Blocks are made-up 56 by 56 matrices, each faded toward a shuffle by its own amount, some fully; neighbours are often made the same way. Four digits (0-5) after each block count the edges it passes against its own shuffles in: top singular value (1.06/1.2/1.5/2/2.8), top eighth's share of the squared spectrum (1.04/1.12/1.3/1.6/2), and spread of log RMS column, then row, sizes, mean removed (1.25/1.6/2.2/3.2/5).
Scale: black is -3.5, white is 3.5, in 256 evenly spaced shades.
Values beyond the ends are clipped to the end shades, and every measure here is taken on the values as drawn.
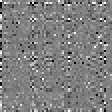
4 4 3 2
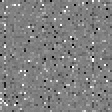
2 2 1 0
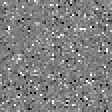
2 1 0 0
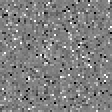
2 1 0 0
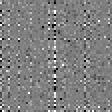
5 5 3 2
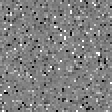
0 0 0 0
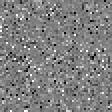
2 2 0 0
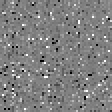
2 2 0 1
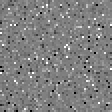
0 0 0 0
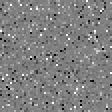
0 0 0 0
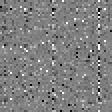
4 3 2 0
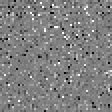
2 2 0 0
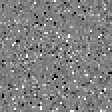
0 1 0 0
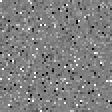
0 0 0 0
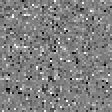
2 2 1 1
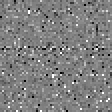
3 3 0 1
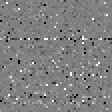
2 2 0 1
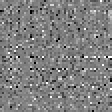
4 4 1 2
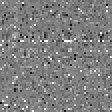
3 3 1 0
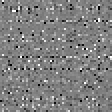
3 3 1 2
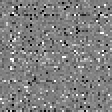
3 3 1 2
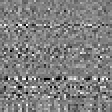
4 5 2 4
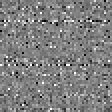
3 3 0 2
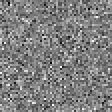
3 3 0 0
